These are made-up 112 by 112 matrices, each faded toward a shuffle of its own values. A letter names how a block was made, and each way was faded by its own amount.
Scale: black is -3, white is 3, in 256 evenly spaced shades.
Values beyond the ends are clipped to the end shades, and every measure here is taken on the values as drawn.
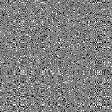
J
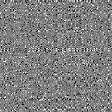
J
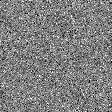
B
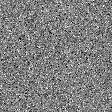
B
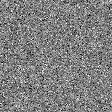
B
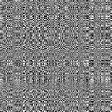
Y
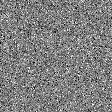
B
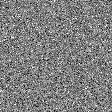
B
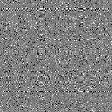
J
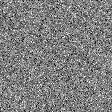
B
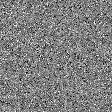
B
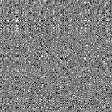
J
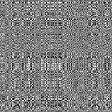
Y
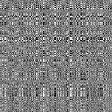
Y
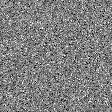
B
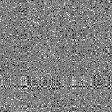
J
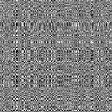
Y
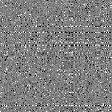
J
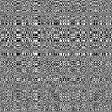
Y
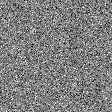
B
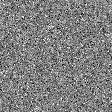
B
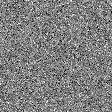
B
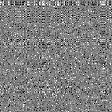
J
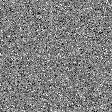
B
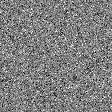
B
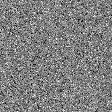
B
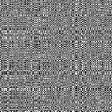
Y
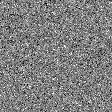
B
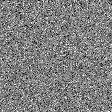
B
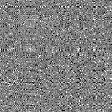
J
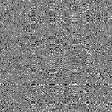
J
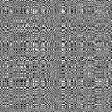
Y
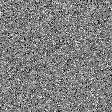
B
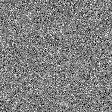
B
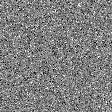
B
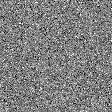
B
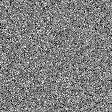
B
